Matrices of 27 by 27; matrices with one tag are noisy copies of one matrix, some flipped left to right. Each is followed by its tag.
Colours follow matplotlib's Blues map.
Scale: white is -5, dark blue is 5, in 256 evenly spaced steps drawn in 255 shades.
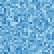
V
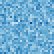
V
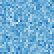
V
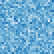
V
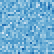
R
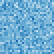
R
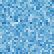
V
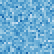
V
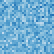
V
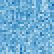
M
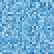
R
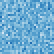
R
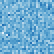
R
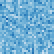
M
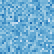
V
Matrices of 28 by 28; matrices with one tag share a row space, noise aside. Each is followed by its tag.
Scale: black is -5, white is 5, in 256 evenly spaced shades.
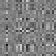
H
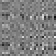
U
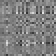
H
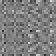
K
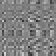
K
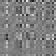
H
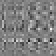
K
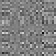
U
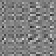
K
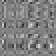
K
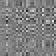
H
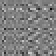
K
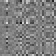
H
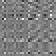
K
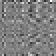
K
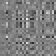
H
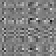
K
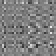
K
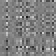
H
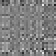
U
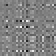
H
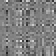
H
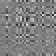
H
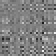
U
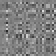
H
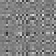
H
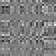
U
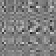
K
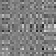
U
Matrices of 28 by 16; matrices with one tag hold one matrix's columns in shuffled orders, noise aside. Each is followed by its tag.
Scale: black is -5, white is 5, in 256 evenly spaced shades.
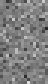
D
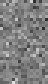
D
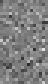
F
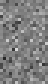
F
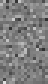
D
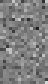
D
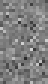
F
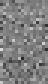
F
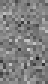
F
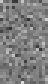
D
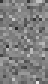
D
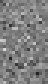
F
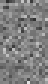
D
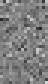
D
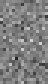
F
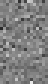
D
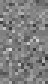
F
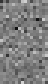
D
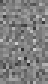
F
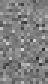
F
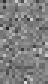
D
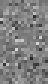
F
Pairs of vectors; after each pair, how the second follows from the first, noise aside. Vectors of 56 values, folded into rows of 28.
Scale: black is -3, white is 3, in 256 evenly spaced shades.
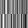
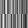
copied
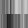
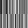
shuffled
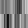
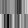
copied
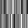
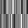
copied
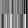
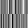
shuffled
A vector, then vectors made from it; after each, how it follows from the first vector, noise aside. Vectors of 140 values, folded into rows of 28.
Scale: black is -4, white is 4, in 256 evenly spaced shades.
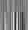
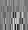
sign-scrambled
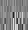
sign-scrambled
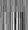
copied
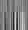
negated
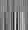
negated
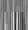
copied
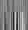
negated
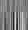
negated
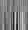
negated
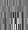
sign-scrambled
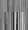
negated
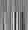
copied
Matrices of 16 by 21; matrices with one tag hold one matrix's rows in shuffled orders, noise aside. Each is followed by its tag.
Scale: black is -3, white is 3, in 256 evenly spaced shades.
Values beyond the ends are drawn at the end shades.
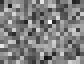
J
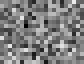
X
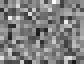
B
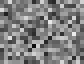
X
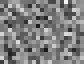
B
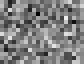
B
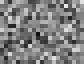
B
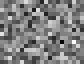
X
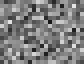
X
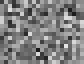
B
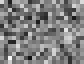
B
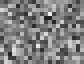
J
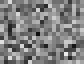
B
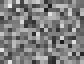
X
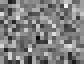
B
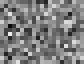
B
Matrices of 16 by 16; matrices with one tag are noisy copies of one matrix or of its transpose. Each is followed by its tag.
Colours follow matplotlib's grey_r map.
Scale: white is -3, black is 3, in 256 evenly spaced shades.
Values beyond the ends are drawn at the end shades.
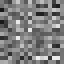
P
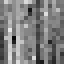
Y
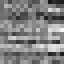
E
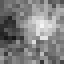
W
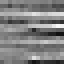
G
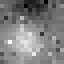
W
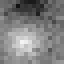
W
